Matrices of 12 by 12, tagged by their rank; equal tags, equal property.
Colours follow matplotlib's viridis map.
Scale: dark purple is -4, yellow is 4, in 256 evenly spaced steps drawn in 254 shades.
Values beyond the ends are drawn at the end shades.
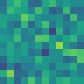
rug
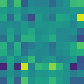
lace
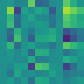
lace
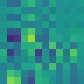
lace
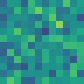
rug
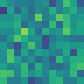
rug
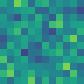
rug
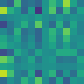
lace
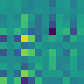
lace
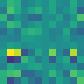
lace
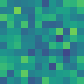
rug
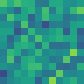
rug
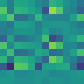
lace
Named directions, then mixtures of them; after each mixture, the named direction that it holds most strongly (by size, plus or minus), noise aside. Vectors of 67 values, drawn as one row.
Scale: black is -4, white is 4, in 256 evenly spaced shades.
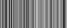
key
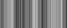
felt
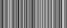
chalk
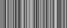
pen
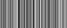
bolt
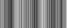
felt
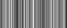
key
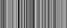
bolt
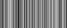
chalk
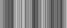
felt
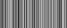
chalk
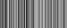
key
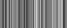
key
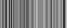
key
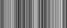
felt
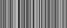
bolt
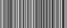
chalk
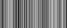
felt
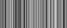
pen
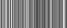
key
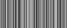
pen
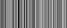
chalk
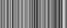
key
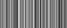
bolt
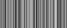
pen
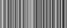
chalk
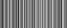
chalk
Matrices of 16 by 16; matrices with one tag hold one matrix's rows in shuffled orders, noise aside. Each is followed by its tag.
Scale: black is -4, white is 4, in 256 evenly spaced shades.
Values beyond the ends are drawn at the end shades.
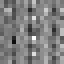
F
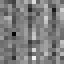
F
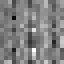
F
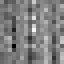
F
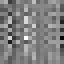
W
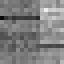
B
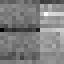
B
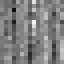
F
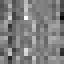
W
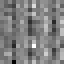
F
